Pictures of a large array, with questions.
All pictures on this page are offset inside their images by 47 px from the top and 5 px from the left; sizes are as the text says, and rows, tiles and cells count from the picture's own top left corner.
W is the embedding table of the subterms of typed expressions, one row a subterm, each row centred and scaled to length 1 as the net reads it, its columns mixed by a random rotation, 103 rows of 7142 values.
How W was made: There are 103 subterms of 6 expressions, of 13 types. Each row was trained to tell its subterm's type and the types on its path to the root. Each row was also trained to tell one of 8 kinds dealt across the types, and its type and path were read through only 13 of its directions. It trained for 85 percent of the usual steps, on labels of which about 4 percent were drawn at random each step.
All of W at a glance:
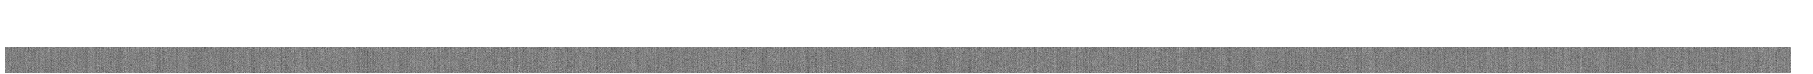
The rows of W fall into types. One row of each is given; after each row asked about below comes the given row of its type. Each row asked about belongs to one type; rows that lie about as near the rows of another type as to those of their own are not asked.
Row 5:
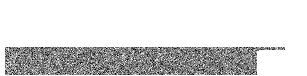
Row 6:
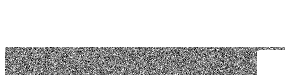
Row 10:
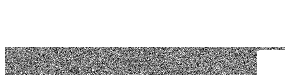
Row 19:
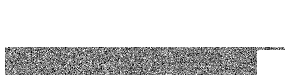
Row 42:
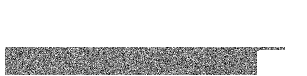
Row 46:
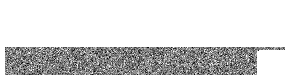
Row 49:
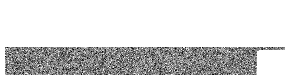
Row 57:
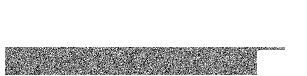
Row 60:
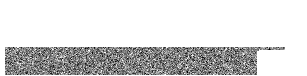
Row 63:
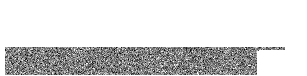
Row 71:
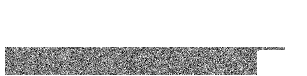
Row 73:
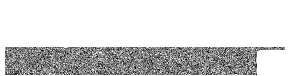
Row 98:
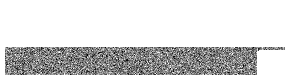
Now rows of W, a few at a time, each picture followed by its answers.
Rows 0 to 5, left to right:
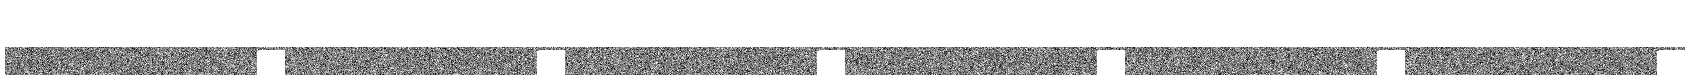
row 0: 10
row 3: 19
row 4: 5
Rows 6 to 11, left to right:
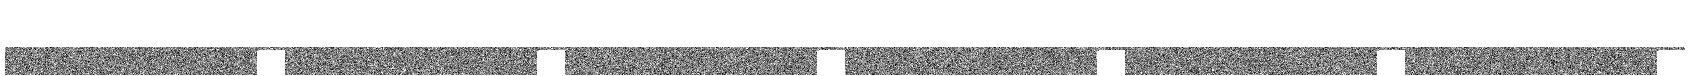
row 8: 49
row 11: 5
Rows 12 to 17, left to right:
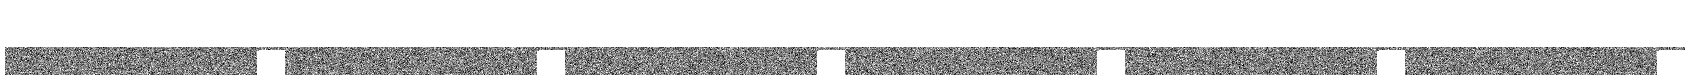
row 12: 10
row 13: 49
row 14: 10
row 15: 5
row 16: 5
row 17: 5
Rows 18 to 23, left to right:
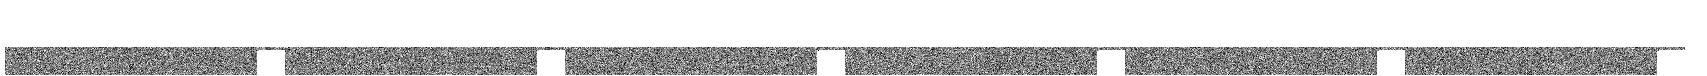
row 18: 19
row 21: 60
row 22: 98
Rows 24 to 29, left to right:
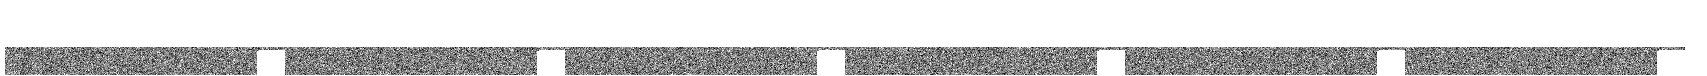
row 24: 71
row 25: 46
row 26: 6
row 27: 46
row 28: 57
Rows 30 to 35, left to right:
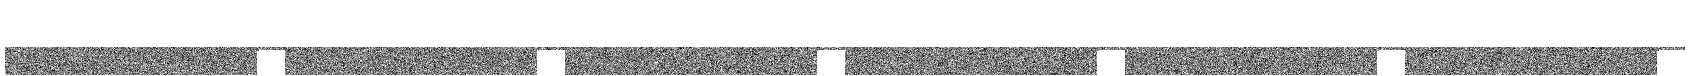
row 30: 6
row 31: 19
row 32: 57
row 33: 49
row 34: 98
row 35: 46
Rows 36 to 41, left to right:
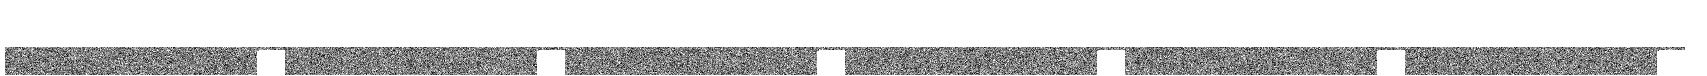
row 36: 6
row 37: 10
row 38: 46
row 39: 10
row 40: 19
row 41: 63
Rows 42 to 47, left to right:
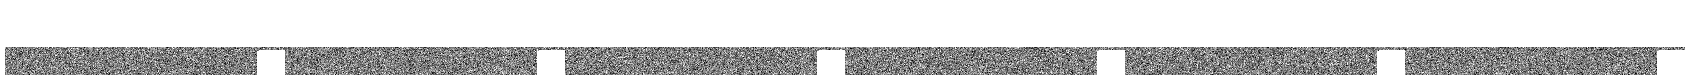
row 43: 10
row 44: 60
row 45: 49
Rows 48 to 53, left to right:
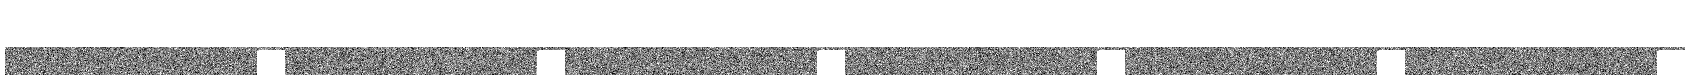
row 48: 6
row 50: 71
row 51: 60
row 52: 60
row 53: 5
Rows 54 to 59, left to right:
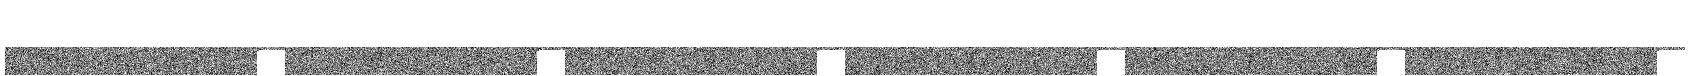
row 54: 57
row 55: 46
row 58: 6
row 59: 46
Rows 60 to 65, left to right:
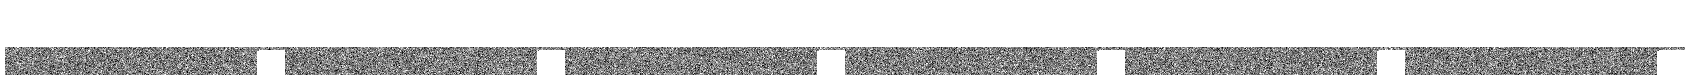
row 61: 98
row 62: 6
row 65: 57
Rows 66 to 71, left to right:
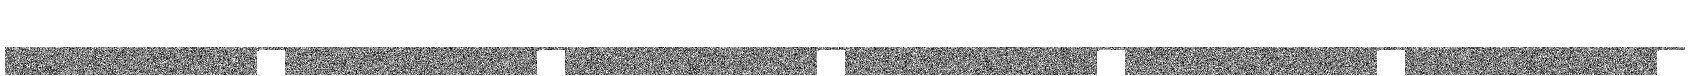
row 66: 71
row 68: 10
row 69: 6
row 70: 19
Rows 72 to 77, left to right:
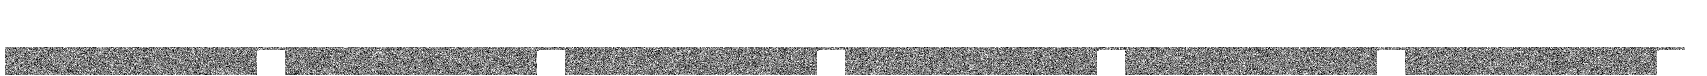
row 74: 57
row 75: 42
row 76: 60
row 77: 60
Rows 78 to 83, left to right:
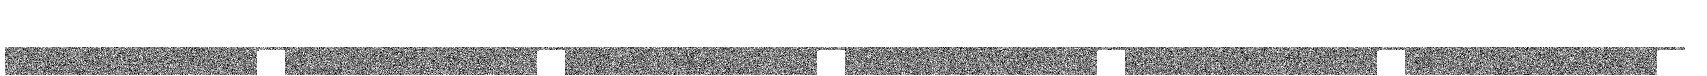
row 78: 6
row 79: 98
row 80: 57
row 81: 10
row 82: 98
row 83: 19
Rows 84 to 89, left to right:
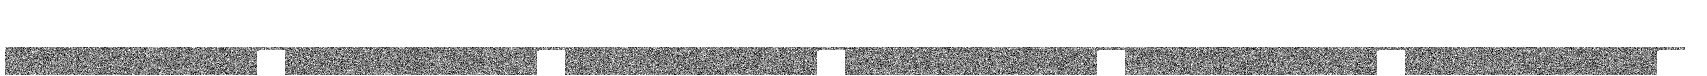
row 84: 42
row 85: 46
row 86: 57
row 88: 19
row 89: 57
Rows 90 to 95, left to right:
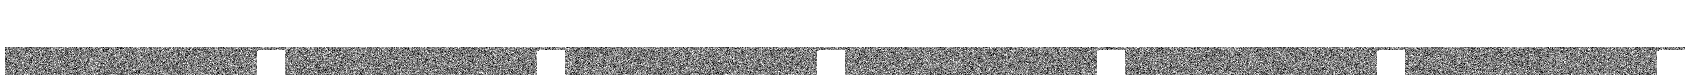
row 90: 10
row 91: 49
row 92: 5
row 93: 19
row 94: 60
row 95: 46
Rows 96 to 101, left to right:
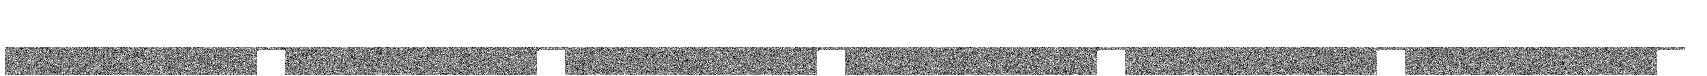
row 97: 46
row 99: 57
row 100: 5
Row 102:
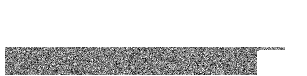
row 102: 6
